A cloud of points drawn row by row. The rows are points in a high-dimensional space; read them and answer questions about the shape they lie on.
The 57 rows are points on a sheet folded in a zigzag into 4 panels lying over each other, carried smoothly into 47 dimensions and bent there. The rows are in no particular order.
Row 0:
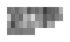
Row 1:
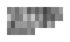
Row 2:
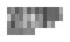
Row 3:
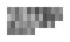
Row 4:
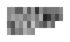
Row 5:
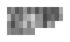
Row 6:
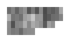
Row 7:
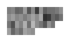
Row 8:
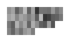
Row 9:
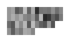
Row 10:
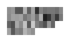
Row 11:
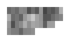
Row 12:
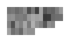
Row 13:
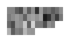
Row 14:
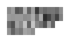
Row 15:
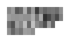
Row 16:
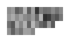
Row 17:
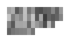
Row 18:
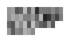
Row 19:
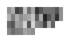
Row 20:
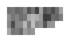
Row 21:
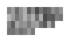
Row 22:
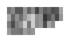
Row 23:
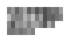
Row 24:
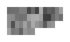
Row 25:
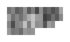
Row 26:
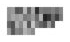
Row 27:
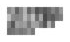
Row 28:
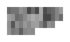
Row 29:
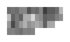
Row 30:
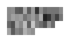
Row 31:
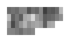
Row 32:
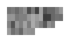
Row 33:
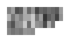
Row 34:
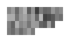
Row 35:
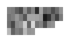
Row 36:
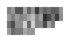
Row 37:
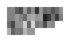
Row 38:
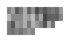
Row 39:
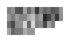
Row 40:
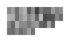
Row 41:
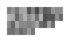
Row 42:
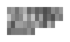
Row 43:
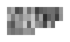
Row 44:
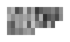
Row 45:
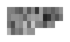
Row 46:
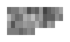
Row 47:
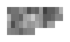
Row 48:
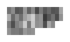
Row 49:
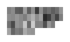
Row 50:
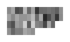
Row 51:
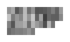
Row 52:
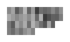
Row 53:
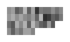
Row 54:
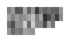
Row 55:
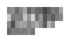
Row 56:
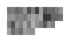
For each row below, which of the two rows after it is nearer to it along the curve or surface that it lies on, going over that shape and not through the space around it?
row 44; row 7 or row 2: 2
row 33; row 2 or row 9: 2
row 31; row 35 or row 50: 50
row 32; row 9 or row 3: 9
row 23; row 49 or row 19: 19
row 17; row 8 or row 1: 1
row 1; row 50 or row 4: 50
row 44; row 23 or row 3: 23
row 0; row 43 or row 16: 43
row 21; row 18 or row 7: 18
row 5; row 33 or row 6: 33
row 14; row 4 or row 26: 26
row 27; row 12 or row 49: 49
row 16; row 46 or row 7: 7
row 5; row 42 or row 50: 50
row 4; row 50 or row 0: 50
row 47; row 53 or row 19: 19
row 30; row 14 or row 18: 18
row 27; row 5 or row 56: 5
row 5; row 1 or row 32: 1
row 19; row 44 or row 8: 44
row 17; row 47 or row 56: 47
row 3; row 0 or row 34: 34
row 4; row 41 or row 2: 41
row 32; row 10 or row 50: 10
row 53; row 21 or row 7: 7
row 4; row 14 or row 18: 18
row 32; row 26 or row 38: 26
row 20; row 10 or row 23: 10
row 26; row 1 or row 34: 34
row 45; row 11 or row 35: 35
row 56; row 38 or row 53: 53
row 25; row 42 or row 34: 42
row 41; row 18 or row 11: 18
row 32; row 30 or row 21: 30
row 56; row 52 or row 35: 35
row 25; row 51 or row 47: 47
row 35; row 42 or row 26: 26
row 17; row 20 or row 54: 54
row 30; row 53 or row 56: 53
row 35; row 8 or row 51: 8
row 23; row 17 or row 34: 17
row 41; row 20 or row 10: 10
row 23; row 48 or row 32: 48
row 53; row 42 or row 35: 35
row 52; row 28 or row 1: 1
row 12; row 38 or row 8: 8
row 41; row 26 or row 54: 26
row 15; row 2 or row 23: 23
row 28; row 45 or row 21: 45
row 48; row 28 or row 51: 51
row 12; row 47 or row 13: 13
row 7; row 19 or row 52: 52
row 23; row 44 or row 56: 44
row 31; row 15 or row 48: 48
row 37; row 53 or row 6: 53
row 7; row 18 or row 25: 18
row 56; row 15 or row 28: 28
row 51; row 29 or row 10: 29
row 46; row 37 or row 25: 25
